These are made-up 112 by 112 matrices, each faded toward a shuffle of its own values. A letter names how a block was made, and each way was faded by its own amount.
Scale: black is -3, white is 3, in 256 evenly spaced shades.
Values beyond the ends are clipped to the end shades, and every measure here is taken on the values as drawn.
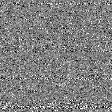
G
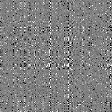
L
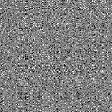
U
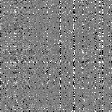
L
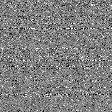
G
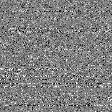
G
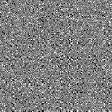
U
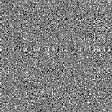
U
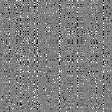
L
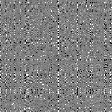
L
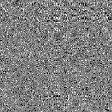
U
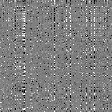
L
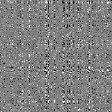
L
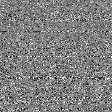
G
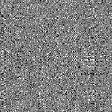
U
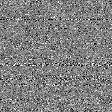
G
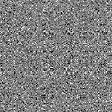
U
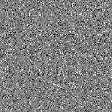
U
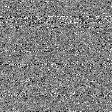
G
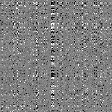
L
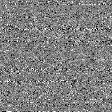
G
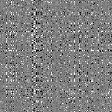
L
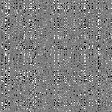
L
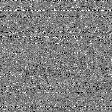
G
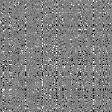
L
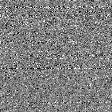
G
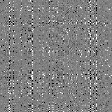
L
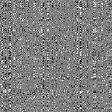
L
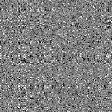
U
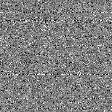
G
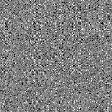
U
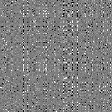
L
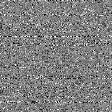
G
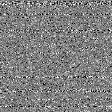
G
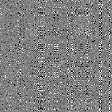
L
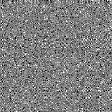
U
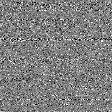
G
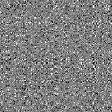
U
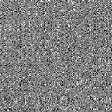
U
